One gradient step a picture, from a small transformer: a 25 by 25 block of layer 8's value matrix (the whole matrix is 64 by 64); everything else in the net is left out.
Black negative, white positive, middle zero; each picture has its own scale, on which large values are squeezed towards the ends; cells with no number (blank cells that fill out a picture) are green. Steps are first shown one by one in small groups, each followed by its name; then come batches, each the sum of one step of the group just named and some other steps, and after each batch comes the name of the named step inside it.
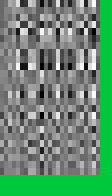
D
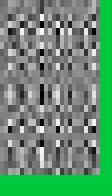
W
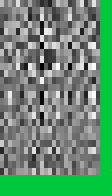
D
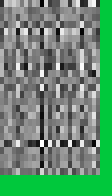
D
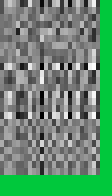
D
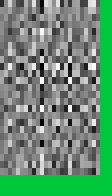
W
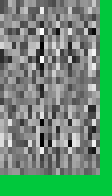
W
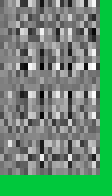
D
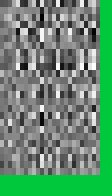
D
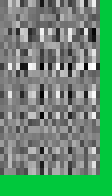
D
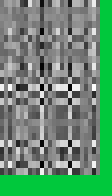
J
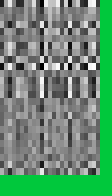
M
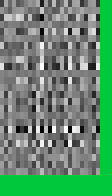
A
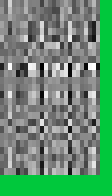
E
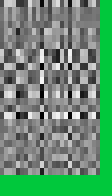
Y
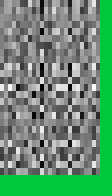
J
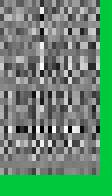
A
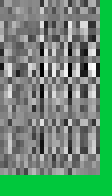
E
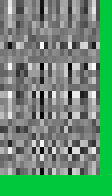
E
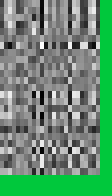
A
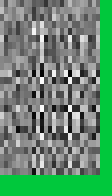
A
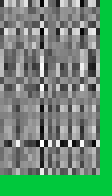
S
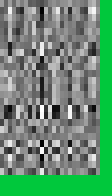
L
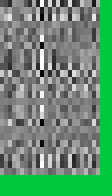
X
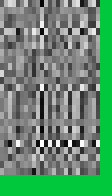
S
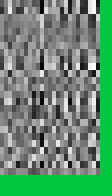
L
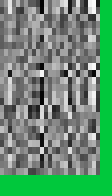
L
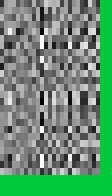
X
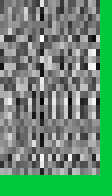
X
